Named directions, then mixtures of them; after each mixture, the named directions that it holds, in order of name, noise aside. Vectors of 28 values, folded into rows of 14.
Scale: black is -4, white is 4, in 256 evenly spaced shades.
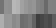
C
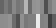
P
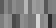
P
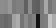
P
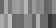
C, P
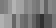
C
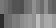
C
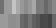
C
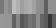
C, P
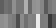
P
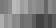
C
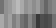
C
